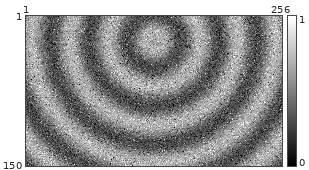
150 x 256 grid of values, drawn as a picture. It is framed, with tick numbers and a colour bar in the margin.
No single row or column stands out from its neighbours. The values follow a bell shape. Concentric rings centre on the top middle. Overall the values sit about 50% of the way up the scale. There is no overall slope.
